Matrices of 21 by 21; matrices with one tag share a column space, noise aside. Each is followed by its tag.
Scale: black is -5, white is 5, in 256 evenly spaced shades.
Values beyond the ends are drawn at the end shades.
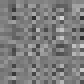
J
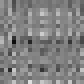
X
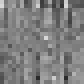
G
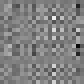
J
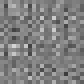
J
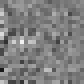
X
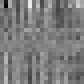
G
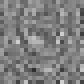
X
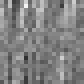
G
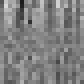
G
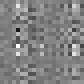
J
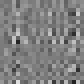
X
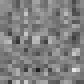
X
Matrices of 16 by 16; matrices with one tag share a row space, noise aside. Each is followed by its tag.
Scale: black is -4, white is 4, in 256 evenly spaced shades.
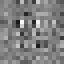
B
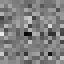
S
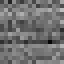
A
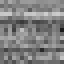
A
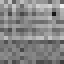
A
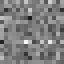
S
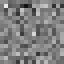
B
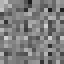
S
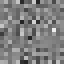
B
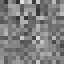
B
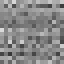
A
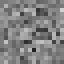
B
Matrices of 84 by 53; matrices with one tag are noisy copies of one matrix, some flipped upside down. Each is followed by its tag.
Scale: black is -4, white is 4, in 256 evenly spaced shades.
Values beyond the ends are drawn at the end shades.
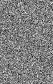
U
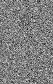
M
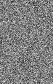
M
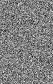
U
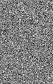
U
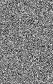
U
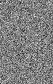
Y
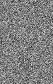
M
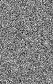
Y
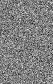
U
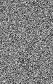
M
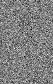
M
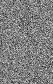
M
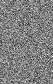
M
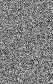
U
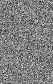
U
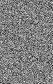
U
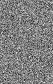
U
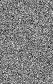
U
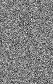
M
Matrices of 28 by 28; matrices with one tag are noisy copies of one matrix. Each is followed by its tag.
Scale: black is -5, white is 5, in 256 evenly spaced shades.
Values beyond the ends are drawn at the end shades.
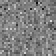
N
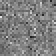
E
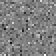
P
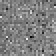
E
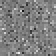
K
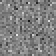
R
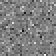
P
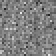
N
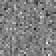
N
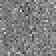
K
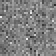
E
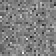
E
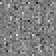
R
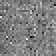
E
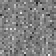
N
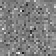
K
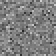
P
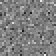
P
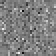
K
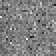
E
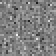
R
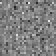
R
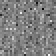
N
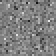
R
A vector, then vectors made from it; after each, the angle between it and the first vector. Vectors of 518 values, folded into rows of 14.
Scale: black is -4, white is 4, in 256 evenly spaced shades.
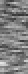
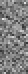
orthogonal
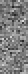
partly aligned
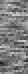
nearly opposite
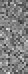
orthogonal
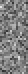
orthogonal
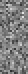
orthogonal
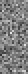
orthogonal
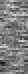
nearly opposite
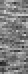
nearly opposite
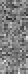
partly aligned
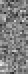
partly aligned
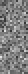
orthogonal
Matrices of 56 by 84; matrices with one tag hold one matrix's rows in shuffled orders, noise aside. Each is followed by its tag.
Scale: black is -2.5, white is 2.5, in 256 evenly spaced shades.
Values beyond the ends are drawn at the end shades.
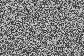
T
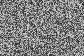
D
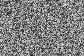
D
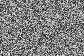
T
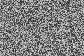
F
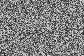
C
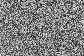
F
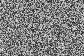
F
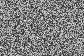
D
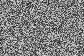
T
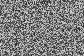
D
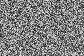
T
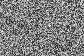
F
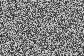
T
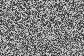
T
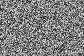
T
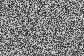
T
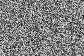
F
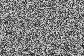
C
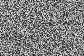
D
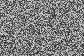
C
